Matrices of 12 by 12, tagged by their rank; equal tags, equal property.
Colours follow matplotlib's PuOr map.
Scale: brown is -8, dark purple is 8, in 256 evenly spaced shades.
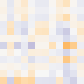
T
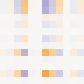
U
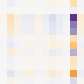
U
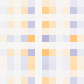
U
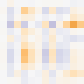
T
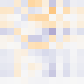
T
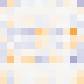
T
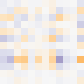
T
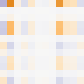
U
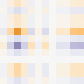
U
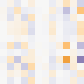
T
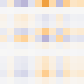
U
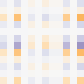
U
